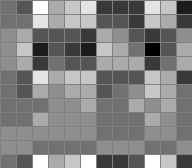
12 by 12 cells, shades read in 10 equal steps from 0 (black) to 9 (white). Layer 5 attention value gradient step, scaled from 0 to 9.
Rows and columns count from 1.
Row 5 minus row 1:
1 3 -7 -2 -4 -5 4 4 4 -6 -3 5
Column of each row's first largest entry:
3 3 2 2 2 3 10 6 3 1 1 3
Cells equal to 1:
3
